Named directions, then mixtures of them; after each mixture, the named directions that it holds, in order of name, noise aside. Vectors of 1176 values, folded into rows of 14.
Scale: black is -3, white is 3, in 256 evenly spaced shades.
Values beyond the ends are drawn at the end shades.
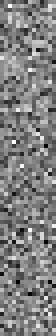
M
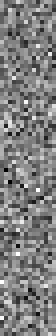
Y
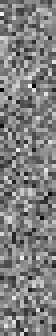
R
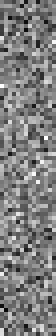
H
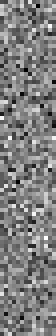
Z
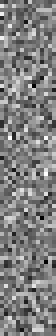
H, R, Z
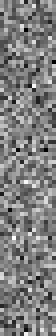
H, R, Z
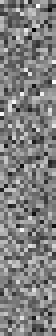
M, Z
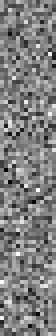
Y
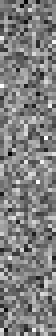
H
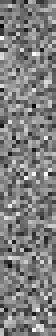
H, M, R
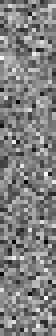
M, R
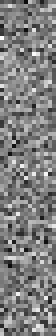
H, M, R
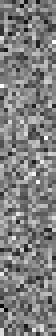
H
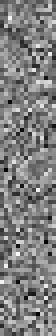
M, Y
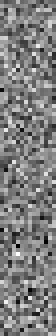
M, R, Y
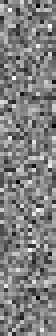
Y, Z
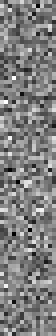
M, Y, Z
